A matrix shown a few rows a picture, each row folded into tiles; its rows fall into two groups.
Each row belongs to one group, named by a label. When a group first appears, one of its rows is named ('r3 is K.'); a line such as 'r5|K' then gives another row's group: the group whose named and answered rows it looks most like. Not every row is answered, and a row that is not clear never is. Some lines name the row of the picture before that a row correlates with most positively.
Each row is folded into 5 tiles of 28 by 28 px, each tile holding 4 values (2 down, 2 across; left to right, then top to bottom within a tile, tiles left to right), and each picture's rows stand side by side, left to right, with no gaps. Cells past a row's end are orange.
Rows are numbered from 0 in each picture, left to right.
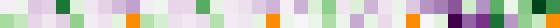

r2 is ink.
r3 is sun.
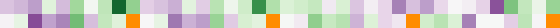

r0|sun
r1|sun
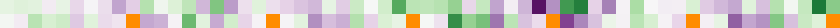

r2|sun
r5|sun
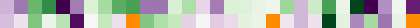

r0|ink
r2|ink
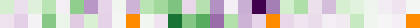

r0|ink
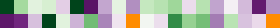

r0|ink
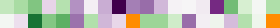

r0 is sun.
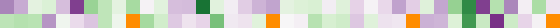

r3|ink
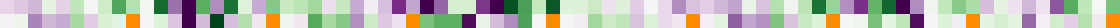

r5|sun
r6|ink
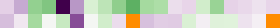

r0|ink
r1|ink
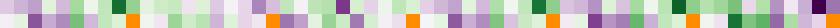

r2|ink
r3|sun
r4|sun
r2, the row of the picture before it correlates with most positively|0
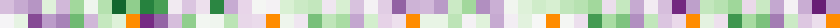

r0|sun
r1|ink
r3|ink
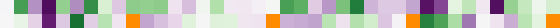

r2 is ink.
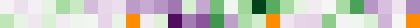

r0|ink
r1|sun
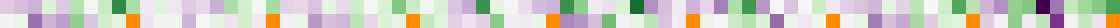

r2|sun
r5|ink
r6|sun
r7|ink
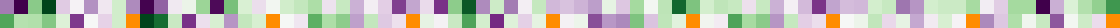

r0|ink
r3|ink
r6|ink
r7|ink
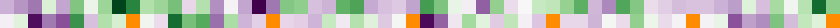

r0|sun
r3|ink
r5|sun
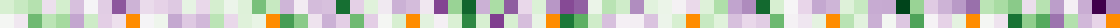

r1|sun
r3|ink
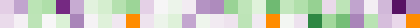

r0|ink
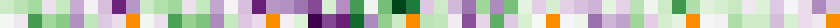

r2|sun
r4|sun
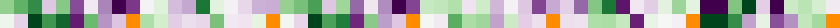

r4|ink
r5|ink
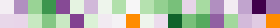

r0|ink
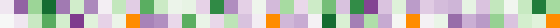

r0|ink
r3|sun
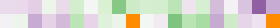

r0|sun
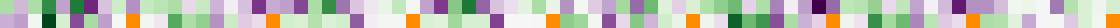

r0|ink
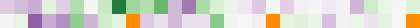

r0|sun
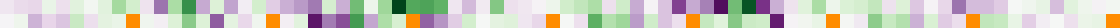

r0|sun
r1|ink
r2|sun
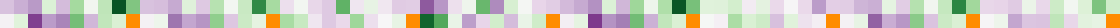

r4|sun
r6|sun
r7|sun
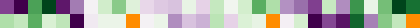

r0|ink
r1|sun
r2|sun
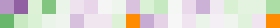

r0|ink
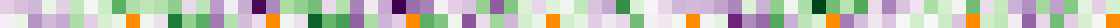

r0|sun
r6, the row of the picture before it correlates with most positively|1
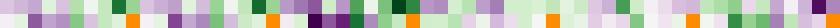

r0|sun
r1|sun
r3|ink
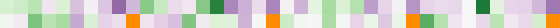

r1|ink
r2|ink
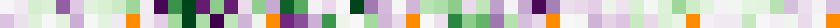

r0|ink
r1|ink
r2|ink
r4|sun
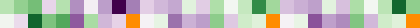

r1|sun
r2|sun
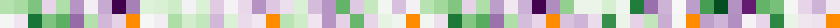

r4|ink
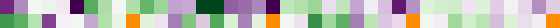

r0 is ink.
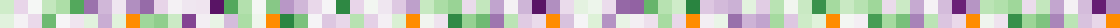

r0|ink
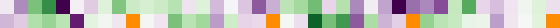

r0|ink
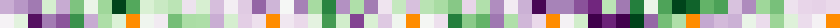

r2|ink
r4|sun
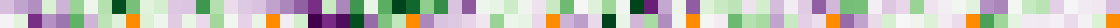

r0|sun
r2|sun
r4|ink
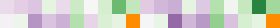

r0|sun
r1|sun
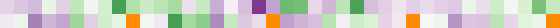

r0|sun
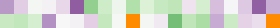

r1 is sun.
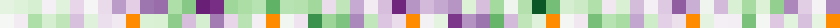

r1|ink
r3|sun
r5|ink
